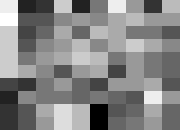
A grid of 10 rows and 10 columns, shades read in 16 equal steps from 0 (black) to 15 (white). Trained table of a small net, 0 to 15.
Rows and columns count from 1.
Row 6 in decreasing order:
12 10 10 9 9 8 7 6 5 4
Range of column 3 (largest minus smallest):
7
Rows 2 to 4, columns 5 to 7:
9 8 10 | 6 11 10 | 11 8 10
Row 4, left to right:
12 5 8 9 11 8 10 12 10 8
